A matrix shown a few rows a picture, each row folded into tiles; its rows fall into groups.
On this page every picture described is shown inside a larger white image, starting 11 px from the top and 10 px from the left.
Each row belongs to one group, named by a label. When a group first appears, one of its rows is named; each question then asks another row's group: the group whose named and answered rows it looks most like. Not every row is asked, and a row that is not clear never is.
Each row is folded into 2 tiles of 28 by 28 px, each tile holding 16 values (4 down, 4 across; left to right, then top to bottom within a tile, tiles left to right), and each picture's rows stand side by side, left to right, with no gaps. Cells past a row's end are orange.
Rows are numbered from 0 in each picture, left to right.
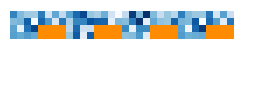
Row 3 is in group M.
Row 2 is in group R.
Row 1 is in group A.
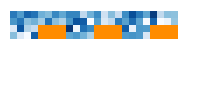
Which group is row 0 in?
A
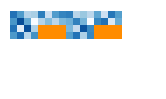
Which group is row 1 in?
M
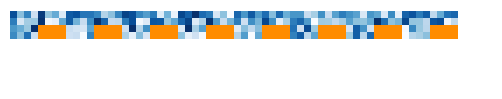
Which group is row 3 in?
A
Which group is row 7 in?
A
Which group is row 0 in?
M
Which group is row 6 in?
A
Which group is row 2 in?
A
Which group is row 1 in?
A
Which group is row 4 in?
A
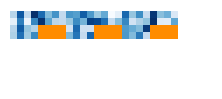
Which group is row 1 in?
A
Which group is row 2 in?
M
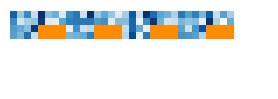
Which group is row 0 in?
M
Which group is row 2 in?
A
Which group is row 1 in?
A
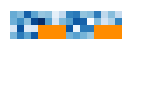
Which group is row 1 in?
R
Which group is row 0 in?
A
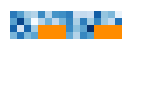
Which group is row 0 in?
R
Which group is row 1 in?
M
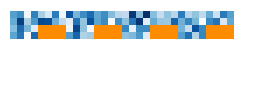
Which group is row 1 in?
A
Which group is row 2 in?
R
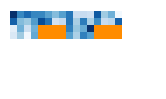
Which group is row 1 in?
M
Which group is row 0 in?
A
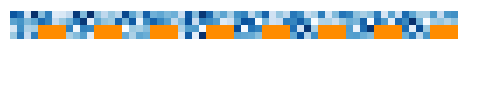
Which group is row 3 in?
A
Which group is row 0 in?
A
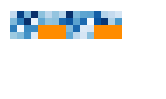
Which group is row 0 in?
R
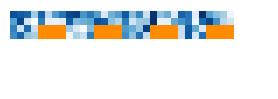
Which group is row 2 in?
M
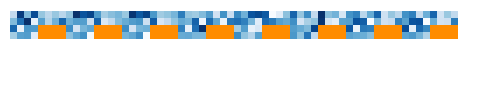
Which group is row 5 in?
M
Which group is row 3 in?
M
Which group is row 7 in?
R
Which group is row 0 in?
R
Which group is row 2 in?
R
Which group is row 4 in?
A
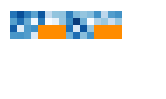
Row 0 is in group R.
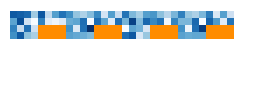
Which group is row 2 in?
A
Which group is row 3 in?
M
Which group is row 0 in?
R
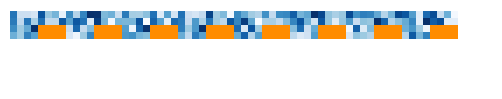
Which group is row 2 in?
M
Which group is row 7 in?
A
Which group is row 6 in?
A
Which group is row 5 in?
A
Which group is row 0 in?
M
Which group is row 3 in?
M
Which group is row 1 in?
A
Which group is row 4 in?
R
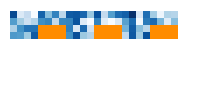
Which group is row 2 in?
A
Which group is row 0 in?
M
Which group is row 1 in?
R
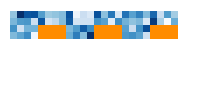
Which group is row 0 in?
R
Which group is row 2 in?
M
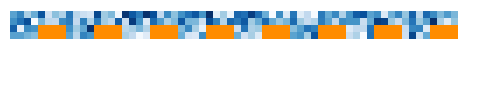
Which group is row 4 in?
A
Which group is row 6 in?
A
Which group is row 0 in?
R
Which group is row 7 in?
A
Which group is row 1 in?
M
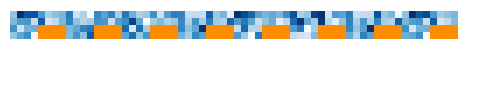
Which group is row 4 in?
A
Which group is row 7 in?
R
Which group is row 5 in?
A
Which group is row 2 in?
R
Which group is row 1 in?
M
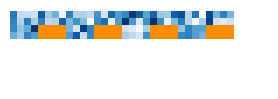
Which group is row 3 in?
M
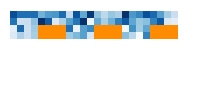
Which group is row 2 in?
A
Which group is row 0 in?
A
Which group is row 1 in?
R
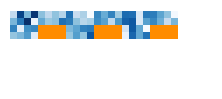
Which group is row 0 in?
R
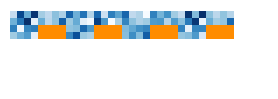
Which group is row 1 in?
M
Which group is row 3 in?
R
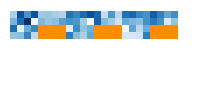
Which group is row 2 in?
A
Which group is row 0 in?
R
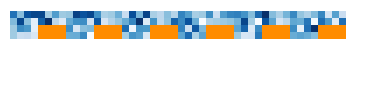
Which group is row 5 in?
M
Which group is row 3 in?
R
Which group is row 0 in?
A
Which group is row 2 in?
R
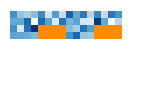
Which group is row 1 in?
M
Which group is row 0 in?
M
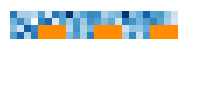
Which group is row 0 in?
M
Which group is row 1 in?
A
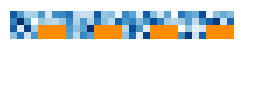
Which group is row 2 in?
A
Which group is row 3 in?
A
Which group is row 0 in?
R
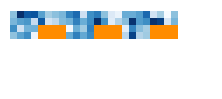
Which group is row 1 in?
A
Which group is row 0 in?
R
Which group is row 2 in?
A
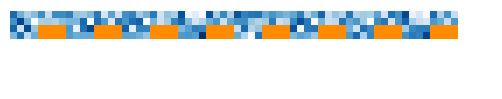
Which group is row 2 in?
R
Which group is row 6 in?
M
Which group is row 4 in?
A
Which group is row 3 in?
M
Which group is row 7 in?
M
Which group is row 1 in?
M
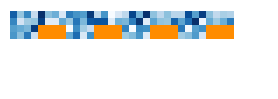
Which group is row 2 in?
R
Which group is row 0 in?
M
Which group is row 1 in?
A
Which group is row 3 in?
R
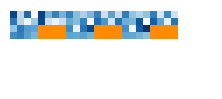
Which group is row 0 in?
M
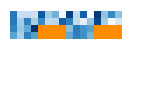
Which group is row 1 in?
M
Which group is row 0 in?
M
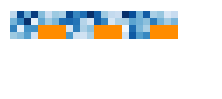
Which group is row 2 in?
A
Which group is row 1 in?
A
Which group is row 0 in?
R
